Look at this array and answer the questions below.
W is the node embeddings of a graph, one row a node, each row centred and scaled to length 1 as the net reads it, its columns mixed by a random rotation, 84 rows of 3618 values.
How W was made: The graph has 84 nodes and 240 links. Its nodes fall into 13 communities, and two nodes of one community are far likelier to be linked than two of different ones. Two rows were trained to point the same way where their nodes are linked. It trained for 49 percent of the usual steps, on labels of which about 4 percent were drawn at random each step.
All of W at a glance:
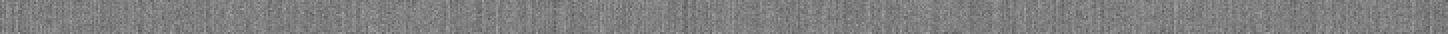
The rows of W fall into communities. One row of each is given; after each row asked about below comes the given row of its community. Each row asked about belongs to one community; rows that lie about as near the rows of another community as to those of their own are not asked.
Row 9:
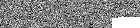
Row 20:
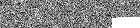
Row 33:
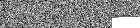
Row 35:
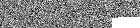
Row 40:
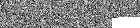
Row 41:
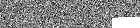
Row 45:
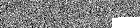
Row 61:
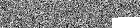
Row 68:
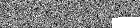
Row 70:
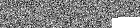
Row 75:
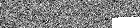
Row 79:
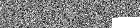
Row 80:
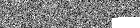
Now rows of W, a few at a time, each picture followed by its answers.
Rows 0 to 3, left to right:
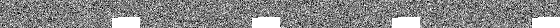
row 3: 40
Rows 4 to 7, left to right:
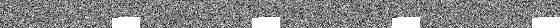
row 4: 70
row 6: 75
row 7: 41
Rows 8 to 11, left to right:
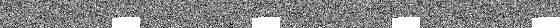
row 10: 40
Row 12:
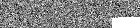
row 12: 35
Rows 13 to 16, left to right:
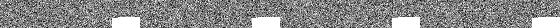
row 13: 70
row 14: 20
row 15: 41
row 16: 33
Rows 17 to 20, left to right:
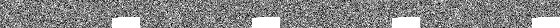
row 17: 80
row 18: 20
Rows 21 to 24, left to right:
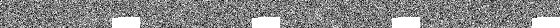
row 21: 70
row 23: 20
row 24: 75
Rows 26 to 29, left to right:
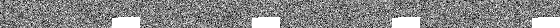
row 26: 75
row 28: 45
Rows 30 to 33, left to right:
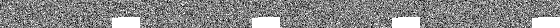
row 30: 9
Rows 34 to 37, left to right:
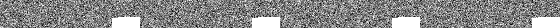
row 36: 80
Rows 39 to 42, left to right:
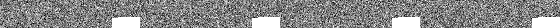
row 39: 33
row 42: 75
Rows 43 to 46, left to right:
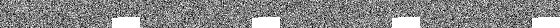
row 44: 79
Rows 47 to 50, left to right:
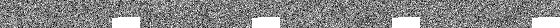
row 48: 45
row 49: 79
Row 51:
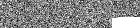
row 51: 70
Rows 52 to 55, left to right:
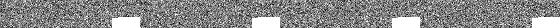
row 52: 41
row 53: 41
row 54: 20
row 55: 9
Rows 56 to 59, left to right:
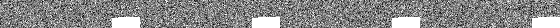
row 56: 33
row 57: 79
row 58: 80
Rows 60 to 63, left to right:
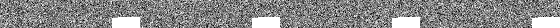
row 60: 20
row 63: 35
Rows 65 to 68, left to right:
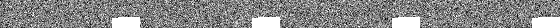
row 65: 80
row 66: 9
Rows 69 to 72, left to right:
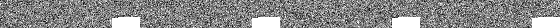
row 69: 70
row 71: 40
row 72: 35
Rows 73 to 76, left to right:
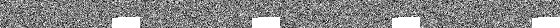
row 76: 61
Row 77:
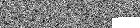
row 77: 75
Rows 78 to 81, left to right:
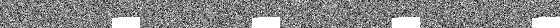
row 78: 35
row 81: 79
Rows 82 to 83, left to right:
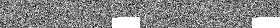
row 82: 41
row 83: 80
